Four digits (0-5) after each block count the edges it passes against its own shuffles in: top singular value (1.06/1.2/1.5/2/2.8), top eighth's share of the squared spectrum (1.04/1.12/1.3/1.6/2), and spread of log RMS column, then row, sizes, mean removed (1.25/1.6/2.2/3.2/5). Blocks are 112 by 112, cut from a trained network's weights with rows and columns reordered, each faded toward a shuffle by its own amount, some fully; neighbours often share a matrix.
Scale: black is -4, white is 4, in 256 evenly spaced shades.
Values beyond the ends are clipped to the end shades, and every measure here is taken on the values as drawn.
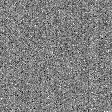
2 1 0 0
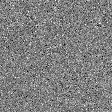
0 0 0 0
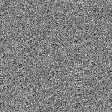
3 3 1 1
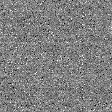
1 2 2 0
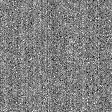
3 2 0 1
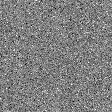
0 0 0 0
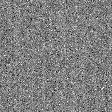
1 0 0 0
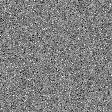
0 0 0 0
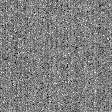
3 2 0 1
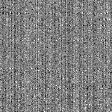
4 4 2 3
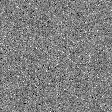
0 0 0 0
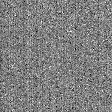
3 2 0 0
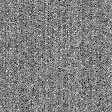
3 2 0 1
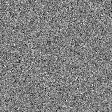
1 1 0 0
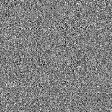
3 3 2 2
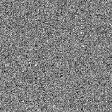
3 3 2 2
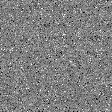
1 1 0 0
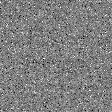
0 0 1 0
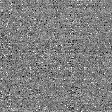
2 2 2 0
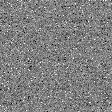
1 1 1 0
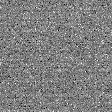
2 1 1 0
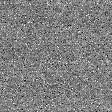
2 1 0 0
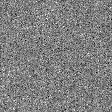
1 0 0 0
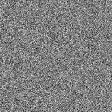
2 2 1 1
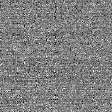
3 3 2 1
